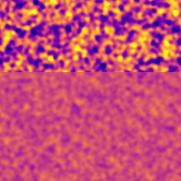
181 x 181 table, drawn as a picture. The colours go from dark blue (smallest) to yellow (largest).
There are no regular stripes. The texture is blotchy. No overall slope runs across the table. The halves do not mirror each other. A few values lie far out on both sides of the bulk. Overall the values sit about 50% of the way up the scale. The bottom part is calmer, past a seam about 40% of the way down.
